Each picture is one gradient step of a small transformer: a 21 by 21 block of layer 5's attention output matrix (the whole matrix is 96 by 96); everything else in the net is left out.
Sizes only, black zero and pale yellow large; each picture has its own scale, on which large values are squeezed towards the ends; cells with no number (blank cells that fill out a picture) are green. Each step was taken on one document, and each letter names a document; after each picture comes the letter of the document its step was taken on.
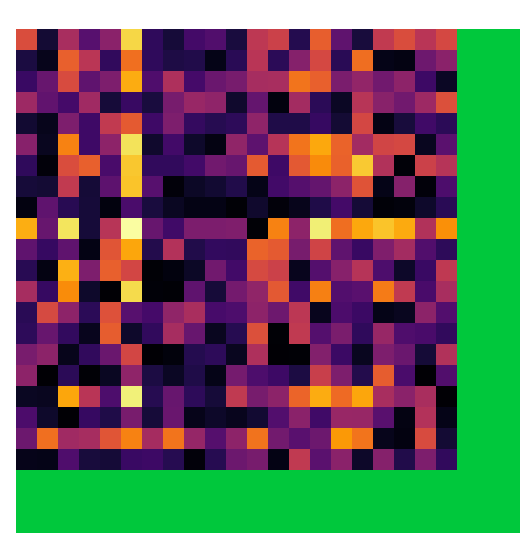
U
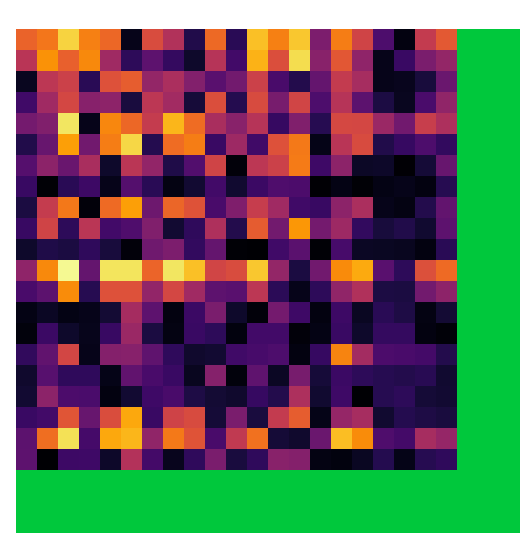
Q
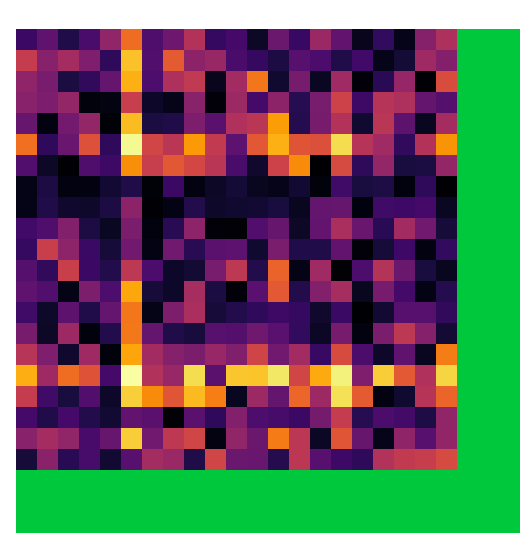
U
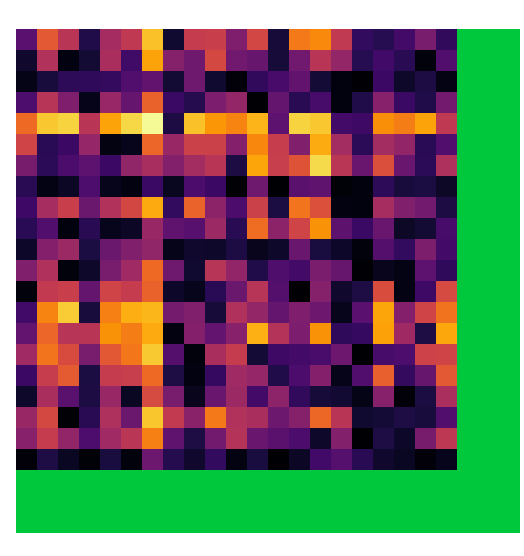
Q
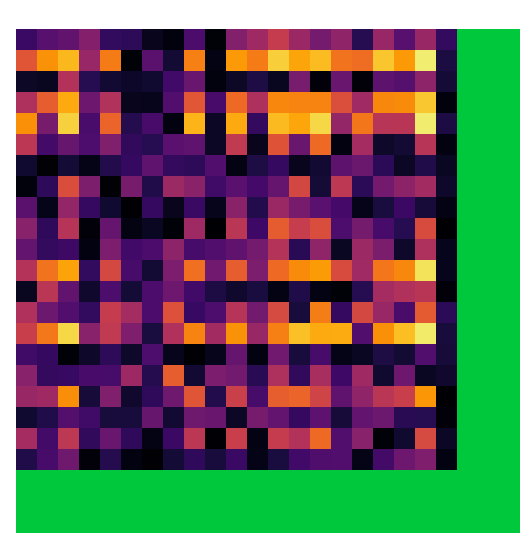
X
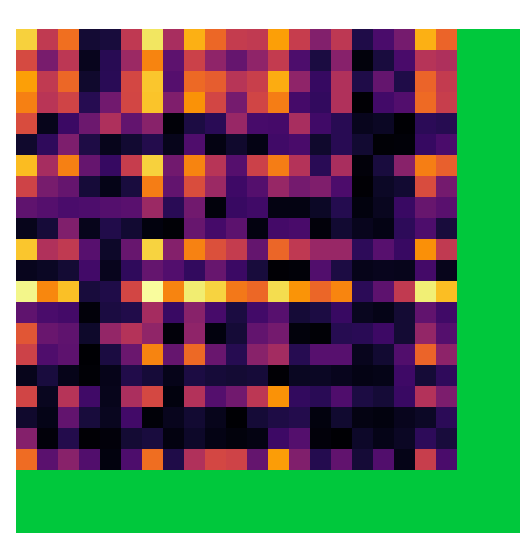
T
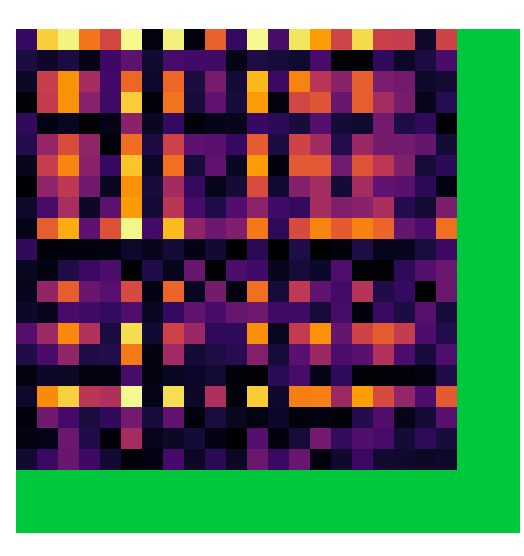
Q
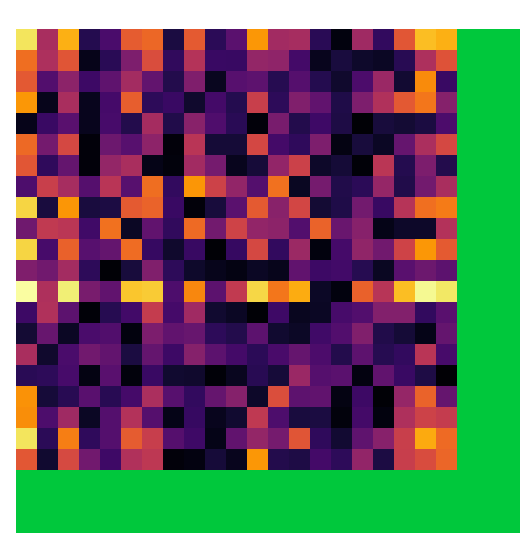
T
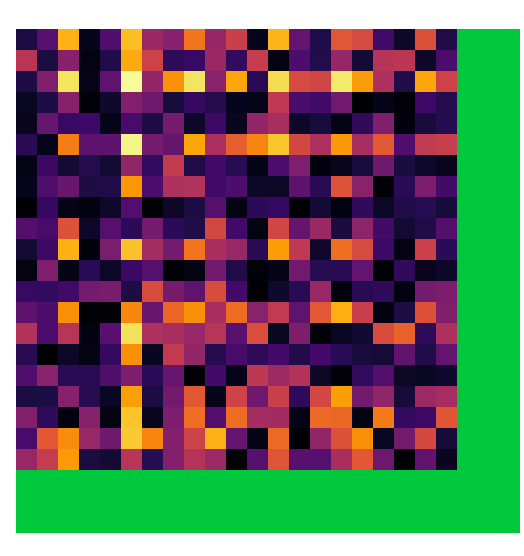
U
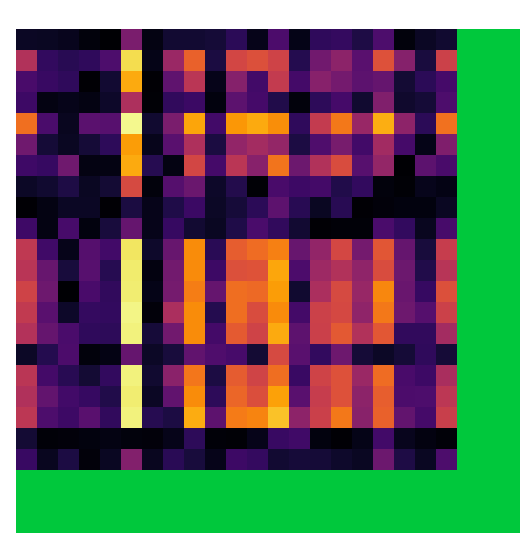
U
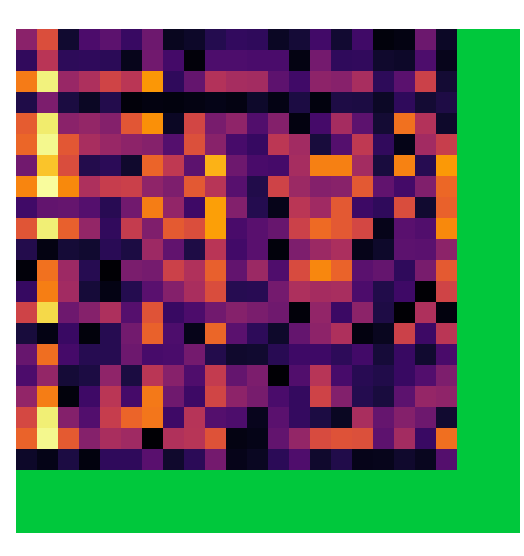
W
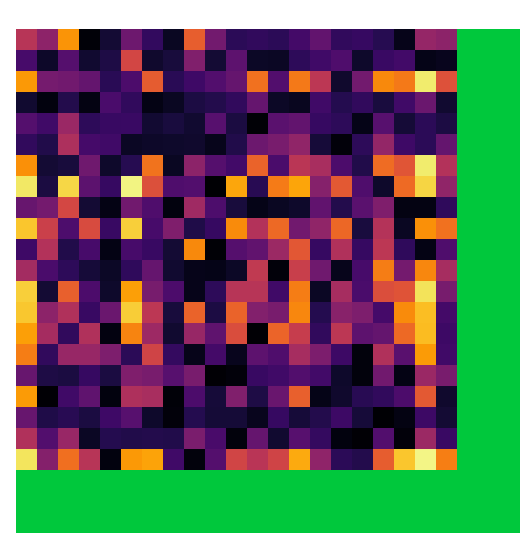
T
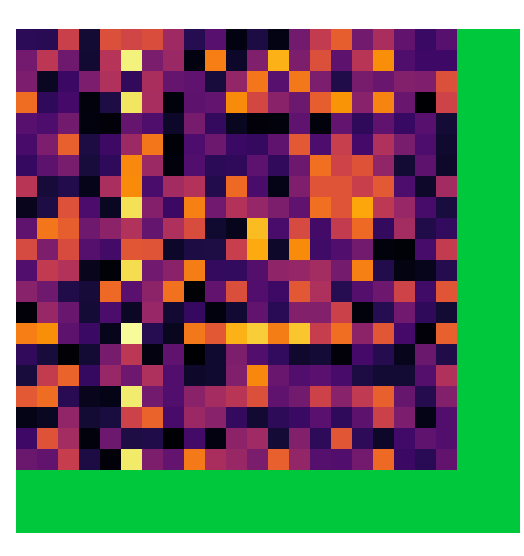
U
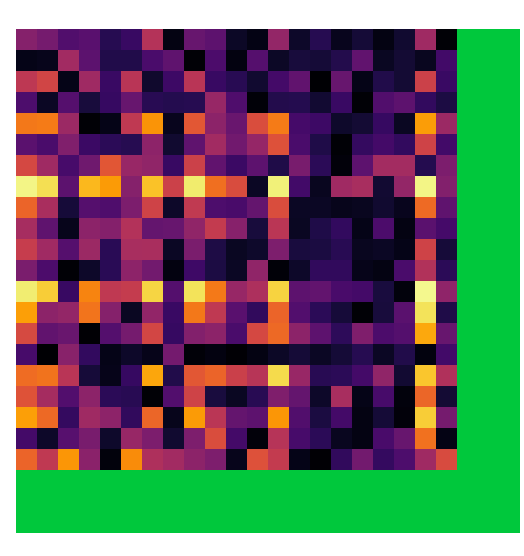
T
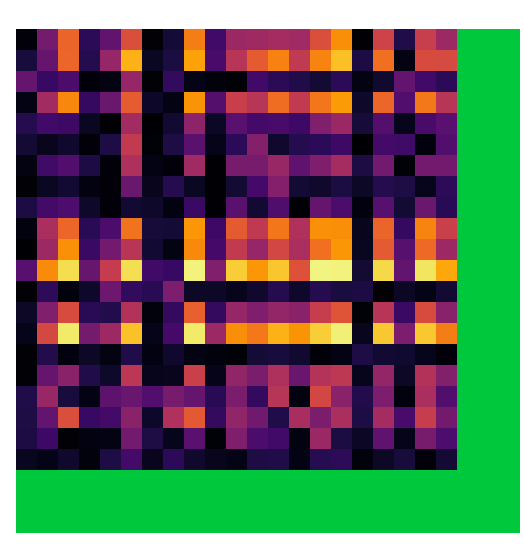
X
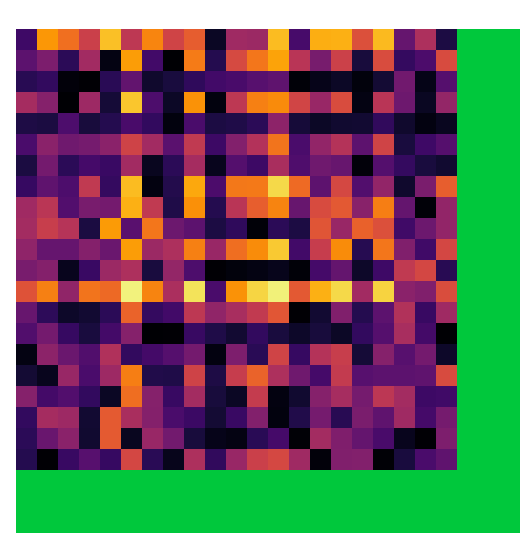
X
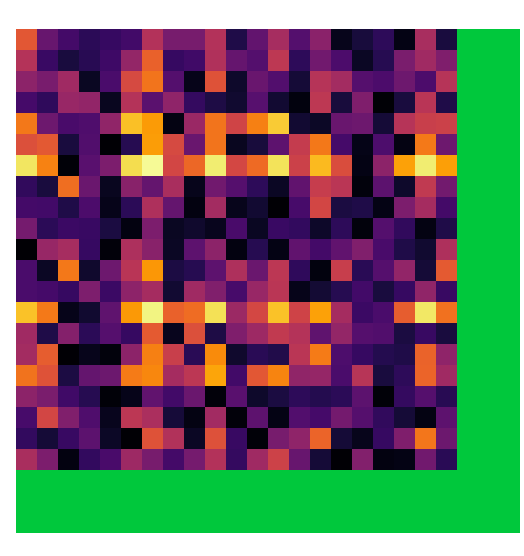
T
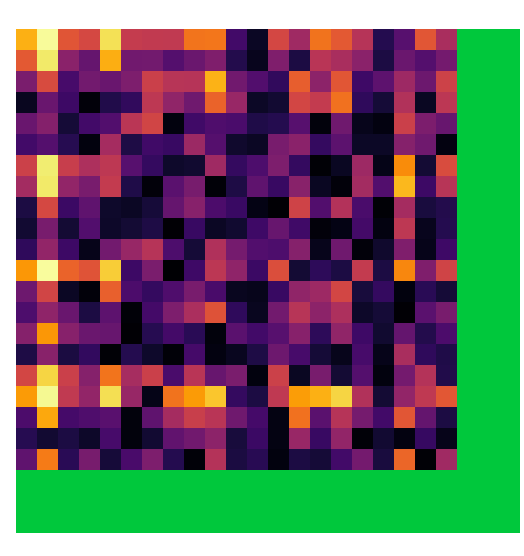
W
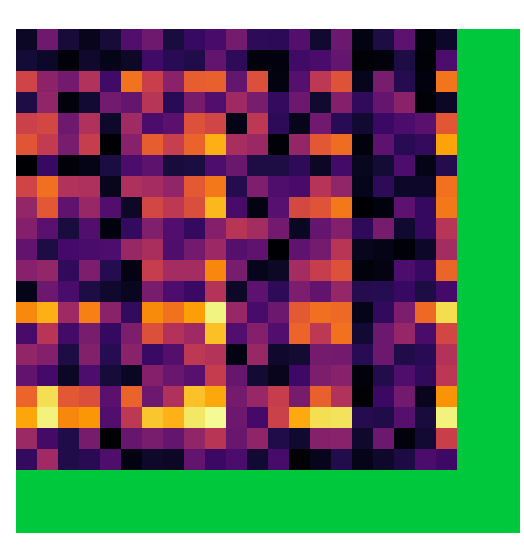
W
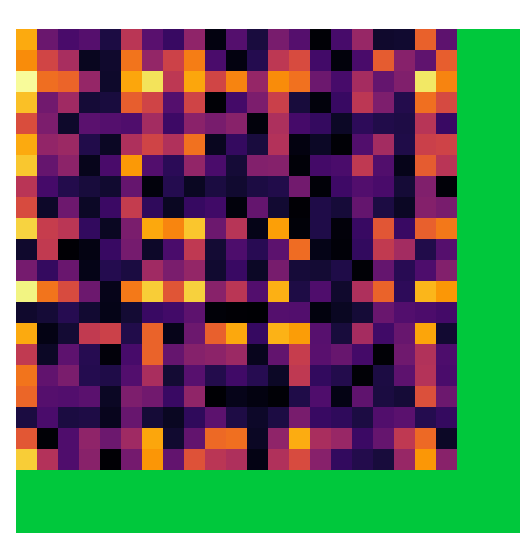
T
